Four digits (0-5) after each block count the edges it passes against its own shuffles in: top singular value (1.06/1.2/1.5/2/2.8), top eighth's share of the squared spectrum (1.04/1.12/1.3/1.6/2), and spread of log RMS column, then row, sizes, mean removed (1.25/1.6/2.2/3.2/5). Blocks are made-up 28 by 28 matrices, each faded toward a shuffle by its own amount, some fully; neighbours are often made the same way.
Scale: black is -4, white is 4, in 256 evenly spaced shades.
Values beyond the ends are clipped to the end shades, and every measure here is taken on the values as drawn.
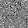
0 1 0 0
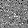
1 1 0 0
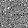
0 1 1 0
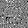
3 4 1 1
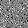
0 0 0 0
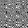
3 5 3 2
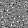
0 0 0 0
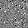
2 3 1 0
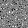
0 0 0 0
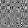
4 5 3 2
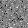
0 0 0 0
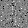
2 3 1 0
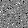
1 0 0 0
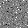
0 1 0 0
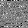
2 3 0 2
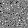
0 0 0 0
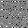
3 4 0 1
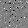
2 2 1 1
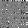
3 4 2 2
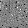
1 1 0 0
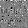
3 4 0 1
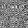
3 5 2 2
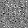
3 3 1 1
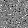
0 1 0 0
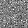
0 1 0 0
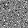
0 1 0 0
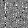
2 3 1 0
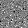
1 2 0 0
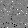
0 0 0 0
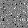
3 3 0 0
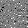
2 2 0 0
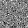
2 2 0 0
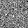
1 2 0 0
